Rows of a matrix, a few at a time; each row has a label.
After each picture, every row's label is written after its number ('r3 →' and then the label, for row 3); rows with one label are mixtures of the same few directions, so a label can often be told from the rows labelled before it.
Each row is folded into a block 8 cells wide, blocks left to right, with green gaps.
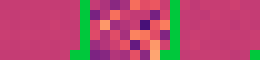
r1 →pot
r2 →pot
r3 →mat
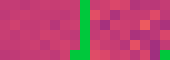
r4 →pot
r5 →pot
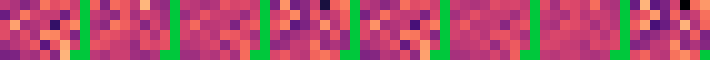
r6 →pot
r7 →mat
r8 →pot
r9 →mat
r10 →pot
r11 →pot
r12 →mat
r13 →mat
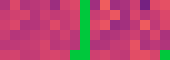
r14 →mat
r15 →mat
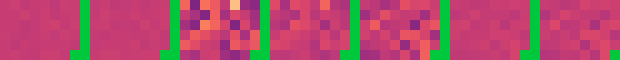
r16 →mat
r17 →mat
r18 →mat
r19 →mat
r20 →pot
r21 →pot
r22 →pot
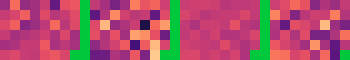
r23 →mat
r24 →pot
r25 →pot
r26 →pot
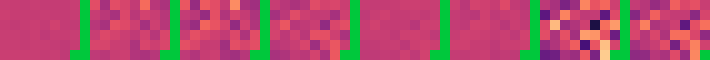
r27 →pot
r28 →mat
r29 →mat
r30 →pot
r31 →pot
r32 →mat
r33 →pot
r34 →pot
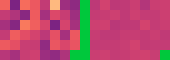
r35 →mat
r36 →mat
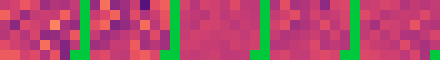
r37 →pot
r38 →mat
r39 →mat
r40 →mat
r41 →pot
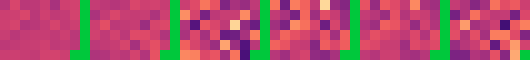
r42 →mat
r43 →pot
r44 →pot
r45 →mat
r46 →mat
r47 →pot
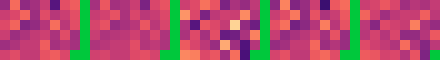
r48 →mat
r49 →mat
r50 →pot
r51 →mat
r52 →pot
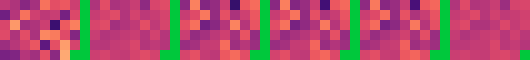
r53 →pot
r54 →mat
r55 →mat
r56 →mat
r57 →mat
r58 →mat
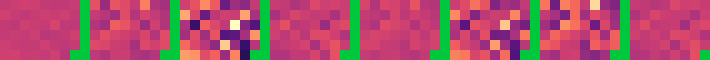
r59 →pot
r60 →mat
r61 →pot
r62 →pot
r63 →mat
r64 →pot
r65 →mat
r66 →pot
